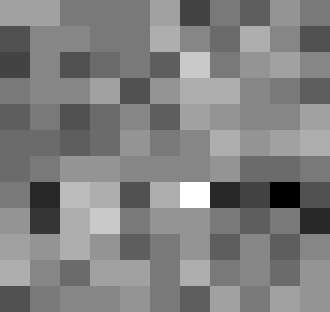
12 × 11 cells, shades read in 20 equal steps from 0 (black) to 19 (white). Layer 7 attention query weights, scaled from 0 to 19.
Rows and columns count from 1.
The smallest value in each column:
5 3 6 8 6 7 5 3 5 0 3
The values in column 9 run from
5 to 13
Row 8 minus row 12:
3 -6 4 3 -5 4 12 -9 -4 -12 -5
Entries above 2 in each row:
11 11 11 11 11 11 11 10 11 11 11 11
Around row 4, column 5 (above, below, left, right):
9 10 12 11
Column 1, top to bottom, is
12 6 5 9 7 8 8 9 11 12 13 6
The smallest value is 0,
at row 8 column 10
